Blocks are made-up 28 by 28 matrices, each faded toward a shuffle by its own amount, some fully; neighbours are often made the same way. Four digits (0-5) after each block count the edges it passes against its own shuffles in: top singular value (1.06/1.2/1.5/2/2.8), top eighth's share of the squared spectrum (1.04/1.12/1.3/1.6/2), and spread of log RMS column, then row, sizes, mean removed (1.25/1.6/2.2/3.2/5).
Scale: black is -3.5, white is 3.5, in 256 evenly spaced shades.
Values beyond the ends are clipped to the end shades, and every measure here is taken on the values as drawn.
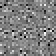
3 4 2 2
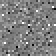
1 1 0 0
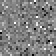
0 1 0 0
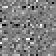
3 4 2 2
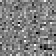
3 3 1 0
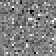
1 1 0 0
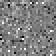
1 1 0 0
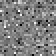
2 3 2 1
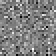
2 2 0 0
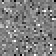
0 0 0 0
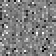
1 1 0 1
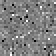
1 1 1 0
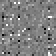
2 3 2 2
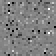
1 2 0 0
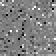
1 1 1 0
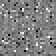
2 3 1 1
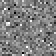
2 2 0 0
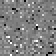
2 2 0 1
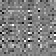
4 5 2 2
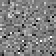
2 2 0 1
